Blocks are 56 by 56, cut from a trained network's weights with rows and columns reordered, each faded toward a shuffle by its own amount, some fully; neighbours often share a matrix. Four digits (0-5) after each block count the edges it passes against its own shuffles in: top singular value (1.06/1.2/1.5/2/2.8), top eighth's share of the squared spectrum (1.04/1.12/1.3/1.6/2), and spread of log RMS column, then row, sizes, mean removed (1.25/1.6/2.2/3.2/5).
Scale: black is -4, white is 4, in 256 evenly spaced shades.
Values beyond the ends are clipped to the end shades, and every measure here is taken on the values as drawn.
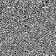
3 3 0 2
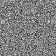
3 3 1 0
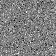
0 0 0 0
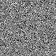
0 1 0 0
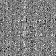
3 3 0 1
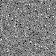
0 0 0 0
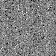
1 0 0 0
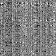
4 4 1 3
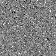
0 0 0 0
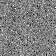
0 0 0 0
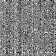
3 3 1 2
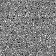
0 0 0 0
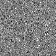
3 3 1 1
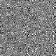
3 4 3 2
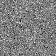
0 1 0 0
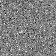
0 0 0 0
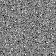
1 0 0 0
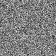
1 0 0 0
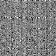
3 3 0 2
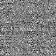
2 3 2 1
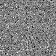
1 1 1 0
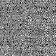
2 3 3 0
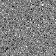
2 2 1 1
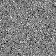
1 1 0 0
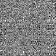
2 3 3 0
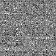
2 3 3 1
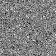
1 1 0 0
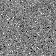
0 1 0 0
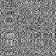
4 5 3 2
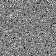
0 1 0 0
